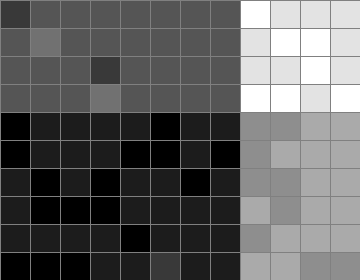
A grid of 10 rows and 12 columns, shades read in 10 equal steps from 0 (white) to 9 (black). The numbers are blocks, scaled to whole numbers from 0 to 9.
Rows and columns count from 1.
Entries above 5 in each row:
8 7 8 7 8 8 8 8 8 8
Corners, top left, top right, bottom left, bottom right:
7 1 9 4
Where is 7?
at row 1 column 1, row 3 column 4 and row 10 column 6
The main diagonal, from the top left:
7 5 6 5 8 9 9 8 4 3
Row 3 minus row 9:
-2 -2 -2 -1 -3 -2 -2 -2 -3 -2 -3 -2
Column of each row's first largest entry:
1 1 4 1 1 1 2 2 5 1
